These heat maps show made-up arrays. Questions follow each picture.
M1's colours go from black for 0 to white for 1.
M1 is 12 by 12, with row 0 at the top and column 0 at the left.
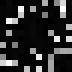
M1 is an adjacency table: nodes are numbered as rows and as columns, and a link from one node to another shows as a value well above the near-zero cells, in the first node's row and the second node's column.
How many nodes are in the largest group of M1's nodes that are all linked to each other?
2
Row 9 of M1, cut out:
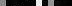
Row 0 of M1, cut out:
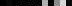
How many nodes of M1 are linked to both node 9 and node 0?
0
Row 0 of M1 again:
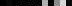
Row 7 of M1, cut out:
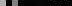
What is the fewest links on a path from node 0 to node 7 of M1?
1
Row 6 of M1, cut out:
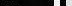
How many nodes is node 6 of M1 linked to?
2
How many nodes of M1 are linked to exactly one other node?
1
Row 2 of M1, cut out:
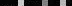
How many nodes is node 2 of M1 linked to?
3
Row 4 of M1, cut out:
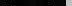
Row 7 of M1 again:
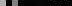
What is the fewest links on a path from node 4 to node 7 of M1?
5
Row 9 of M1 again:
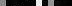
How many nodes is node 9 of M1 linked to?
3
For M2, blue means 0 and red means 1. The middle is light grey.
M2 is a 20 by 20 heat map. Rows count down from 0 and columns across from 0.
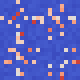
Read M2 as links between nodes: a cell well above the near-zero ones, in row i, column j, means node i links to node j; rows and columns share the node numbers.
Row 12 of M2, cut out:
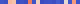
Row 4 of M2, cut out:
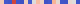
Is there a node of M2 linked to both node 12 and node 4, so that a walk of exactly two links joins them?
yes
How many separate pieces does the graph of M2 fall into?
2
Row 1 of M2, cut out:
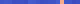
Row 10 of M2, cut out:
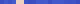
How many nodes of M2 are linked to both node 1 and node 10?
0
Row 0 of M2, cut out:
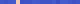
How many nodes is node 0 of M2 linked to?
1
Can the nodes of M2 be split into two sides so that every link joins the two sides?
yes
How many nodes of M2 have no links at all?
1
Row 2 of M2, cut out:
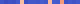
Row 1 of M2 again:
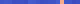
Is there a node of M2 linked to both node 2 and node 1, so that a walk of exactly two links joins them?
yes
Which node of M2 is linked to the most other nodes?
node 4
